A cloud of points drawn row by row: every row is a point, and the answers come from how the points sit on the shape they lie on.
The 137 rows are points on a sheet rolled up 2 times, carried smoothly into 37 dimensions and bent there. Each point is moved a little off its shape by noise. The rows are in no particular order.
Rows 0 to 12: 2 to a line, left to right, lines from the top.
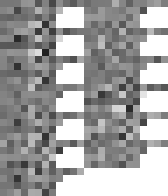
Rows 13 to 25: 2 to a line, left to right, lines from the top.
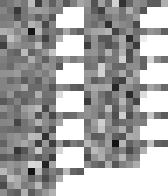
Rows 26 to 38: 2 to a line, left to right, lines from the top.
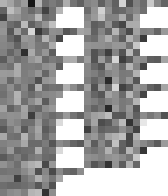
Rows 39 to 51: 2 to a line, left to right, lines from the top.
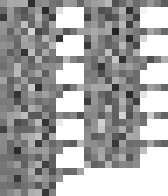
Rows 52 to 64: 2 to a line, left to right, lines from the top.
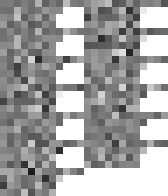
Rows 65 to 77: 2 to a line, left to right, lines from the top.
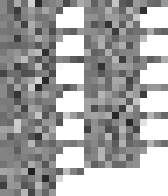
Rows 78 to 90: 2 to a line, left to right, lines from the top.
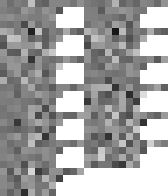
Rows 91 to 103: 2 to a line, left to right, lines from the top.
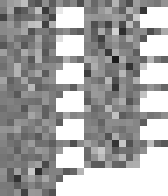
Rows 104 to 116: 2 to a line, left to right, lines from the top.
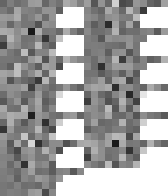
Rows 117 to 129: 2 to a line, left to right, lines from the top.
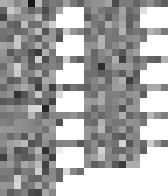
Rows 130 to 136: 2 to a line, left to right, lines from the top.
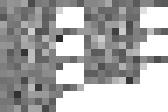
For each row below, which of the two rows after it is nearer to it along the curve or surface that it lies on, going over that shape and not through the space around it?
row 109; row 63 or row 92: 92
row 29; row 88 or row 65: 65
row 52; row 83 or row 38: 83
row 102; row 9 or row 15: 15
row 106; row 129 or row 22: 22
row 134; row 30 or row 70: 30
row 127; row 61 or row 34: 34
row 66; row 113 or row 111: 113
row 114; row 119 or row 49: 49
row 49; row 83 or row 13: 13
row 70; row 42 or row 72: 72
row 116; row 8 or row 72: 8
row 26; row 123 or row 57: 123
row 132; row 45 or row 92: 92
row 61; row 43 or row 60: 60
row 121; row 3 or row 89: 89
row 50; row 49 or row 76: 76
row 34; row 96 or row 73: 73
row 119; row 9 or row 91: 9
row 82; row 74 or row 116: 116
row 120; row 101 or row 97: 97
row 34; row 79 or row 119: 79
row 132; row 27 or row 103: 103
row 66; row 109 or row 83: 109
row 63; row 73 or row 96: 73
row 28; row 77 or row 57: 57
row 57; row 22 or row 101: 101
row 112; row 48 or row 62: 48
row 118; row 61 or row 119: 61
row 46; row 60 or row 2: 2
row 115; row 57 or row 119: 119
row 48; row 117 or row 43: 117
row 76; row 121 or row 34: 34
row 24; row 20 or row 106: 106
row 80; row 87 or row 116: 87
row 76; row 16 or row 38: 38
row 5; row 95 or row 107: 107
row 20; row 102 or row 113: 102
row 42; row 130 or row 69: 69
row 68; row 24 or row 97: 97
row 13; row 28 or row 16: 28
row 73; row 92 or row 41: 92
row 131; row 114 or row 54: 54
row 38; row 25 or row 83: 83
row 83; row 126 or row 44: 126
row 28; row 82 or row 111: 82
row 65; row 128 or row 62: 62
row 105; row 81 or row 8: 8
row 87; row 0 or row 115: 0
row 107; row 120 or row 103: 120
